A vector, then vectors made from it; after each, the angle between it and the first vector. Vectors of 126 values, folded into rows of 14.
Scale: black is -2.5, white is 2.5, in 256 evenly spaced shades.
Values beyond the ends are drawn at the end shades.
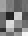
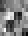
nearly opposite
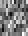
partly aligned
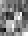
nearly parallel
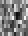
partly opposed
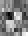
nearly parallel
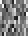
orthogonal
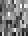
partly opposed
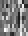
orthogonal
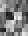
nearly parallel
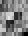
nearly opposite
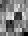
nearly opposite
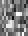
partly aligned
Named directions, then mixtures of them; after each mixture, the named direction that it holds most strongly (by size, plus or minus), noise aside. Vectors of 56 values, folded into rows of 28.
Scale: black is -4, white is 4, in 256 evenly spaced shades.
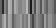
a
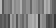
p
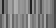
a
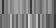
p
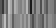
a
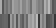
p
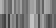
p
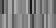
a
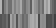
p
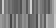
p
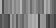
p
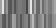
a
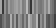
p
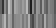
a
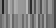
a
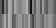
a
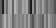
a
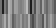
a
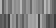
p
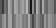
a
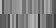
p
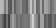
a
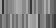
p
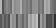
p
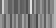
a
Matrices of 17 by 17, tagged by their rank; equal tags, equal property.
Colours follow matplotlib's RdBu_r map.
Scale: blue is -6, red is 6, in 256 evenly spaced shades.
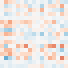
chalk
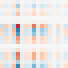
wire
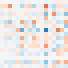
chalk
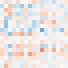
chalk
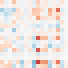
chalk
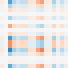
wire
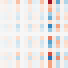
wire
